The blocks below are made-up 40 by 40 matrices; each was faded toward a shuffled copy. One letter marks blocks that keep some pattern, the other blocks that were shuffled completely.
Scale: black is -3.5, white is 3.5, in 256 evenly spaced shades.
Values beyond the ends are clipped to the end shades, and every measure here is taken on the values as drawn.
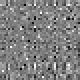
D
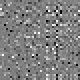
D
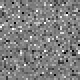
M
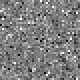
M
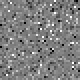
M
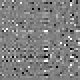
D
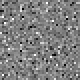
M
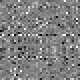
D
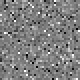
M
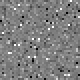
M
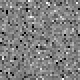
M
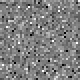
M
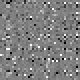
D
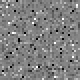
M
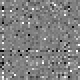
D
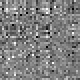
D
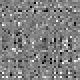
D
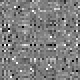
D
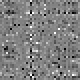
D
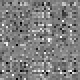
D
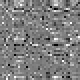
D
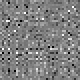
D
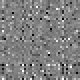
D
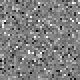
M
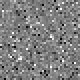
M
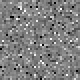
M
